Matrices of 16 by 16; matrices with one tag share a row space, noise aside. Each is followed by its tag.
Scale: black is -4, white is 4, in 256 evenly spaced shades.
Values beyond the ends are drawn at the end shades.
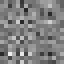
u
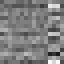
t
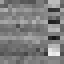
t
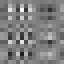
u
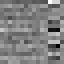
t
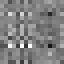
u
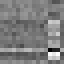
t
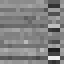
t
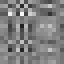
u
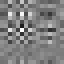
u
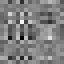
u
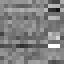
t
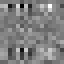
u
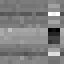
t
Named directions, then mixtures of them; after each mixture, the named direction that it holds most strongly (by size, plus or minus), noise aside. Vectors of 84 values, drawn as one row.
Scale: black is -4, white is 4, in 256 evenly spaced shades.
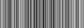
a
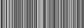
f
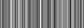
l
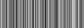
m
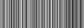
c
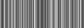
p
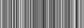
a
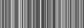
l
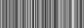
m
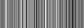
c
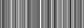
l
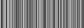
f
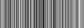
a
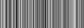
m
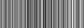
c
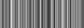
l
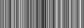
a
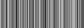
m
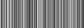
f
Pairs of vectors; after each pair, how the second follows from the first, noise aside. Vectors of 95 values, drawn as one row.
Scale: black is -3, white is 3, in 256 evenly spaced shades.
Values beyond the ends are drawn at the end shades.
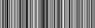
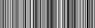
reversed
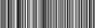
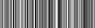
wrapped around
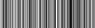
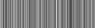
shrunk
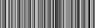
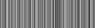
shrunk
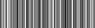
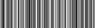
wrapped around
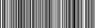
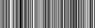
reversed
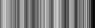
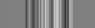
partly zeroed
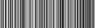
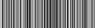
wrapped around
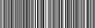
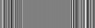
partly zeroed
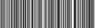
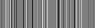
partly zeroed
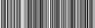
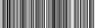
reversed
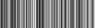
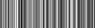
wrapped around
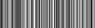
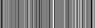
partly zeroed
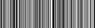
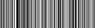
wrapped around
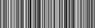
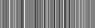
partly zeroed
